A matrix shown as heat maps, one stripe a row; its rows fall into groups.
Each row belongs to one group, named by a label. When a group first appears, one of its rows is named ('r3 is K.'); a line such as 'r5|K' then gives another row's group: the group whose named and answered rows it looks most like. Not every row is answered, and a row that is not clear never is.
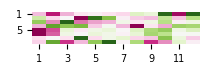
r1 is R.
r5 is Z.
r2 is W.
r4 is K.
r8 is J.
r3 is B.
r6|Z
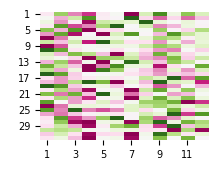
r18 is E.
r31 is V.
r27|J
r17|R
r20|V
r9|Z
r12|W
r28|V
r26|R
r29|W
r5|B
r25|B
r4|J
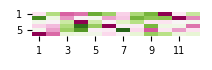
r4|E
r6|Z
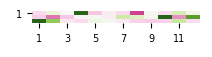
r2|R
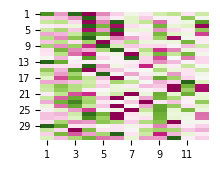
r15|B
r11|V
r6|E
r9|W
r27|E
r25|V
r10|J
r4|E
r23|K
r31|J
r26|E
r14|K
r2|K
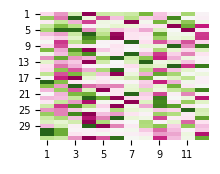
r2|B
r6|E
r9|R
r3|V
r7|E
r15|J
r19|B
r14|R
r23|V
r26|B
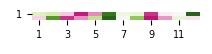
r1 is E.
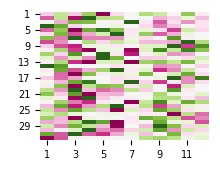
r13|V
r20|B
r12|W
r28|E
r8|K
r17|R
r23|V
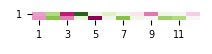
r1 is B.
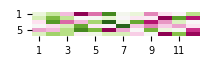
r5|E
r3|J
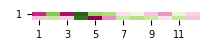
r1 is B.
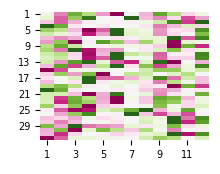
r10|B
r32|Z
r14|J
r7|R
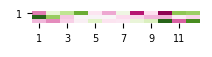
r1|K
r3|R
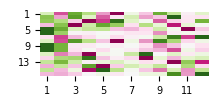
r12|K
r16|R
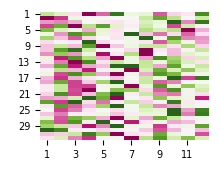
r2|Z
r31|E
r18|J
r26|R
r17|R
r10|K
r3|R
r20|W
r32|V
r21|J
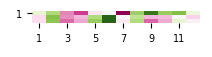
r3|J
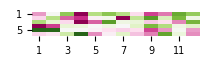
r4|Z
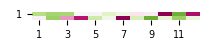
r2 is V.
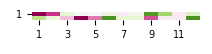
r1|Z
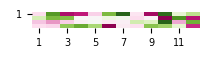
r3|R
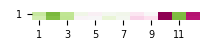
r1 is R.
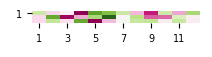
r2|J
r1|W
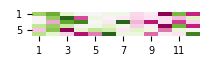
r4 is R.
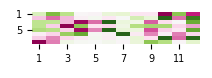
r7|R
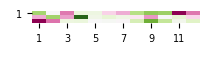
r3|Z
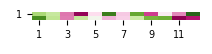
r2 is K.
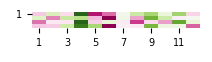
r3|K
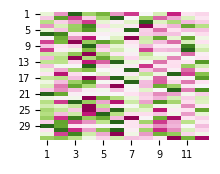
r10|K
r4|K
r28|J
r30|J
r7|V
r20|R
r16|R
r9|K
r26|W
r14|K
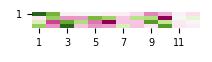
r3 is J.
